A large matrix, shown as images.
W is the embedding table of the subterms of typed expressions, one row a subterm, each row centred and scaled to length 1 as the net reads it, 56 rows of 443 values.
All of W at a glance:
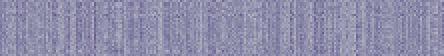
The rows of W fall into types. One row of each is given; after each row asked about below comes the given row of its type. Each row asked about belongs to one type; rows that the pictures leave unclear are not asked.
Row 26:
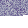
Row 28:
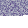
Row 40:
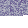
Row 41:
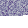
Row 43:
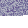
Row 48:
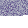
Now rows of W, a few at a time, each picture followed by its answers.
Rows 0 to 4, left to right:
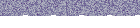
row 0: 41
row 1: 43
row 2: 40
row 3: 28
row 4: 28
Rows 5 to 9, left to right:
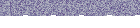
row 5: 40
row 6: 41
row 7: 40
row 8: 41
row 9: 48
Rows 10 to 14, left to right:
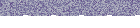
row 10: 26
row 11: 28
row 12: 43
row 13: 41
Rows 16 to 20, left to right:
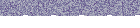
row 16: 48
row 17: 40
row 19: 28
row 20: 40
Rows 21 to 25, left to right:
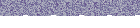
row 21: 28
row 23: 26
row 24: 26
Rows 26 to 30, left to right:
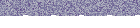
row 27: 26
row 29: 43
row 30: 28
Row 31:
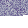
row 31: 26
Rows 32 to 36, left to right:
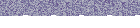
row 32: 41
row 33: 28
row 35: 40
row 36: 26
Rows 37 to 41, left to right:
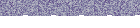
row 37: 41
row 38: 40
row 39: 43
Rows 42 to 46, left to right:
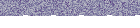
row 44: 41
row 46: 26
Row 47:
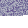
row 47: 43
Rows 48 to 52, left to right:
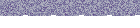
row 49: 43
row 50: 43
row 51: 43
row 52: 41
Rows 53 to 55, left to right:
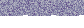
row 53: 43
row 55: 48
